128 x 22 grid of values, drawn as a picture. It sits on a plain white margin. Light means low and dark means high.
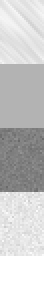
The table splits into 4 rows of 1 panel. Panel 1,1: very low, slanting down to the right, faint in contrast. Panel 2,1: low, flat. Panel 3,1: middling, fine-grained, faint in contrast. Panel 4,1: very low, fine-grained, faint in contrast.
